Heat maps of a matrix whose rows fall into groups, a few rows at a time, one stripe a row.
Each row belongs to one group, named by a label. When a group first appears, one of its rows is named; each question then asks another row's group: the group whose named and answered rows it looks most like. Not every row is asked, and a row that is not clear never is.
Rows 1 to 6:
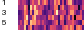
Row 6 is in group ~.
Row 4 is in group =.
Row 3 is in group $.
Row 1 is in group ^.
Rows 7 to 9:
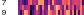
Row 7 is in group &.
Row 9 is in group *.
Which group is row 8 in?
*
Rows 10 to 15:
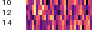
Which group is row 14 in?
~
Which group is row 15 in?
~
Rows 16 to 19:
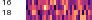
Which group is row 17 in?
$
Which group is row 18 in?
*
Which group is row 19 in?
&
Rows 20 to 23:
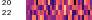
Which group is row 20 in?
=
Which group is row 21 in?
*
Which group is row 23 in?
=
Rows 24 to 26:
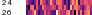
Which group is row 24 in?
&
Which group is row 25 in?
~
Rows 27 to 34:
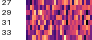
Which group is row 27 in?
^
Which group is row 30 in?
=
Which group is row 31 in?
*
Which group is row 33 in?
&
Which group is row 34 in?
$
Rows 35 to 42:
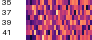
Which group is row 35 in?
&
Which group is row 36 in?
*
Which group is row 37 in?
=
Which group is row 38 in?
^
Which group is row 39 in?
&
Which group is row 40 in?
^
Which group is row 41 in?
*
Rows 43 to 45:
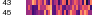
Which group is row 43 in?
*
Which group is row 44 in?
&
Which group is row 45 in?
&
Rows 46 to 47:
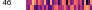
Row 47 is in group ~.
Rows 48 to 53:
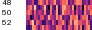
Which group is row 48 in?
^
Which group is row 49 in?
*
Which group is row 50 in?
*
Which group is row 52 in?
~
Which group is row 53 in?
=
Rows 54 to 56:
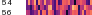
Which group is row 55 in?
&
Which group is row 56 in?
&
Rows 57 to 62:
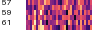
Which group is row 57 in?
$
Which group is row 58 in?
^
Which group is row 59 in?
=
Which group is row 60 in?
$
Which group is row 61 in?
=
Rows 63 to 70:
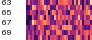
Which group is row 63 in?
^
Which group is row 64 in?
=
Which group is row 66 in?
^
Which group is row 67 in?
=
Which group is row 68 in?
^
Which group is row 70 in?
^
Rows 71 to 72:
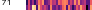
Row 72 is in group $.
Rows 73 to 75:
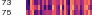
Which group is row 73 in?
~
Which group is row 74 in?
~
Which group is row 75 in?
~
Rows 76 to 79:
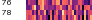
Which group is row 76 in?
^
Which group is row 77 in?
=
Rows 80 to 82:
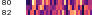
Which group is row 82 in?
~
